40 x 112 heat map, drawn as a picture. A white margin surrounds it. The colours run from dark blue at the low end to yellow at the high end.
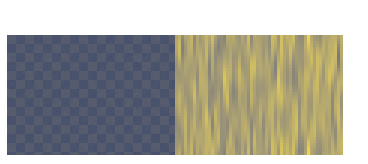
The table splits into one row of 2 panels. Panel 1,1: low, checkered, faint in contrast. Panel 1,2: high, streaked downward.
